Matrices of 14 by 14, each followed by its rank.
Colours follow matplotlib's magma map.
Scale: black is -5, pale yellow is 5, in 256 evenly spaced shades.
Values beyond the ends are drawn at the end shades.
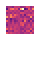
three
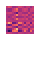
two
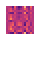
two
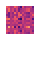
two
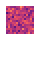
full rank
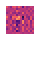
two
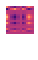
one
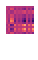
one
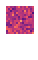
full rank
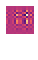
one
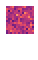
full rank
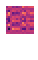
two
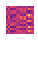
two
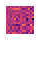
three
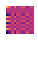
one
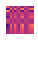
one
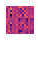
three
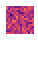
full rank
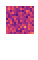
full rank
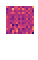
three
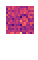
three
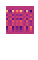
one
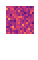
full rank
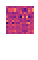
three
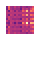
two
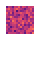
full rank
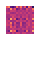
two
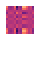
one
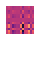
one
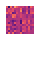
three
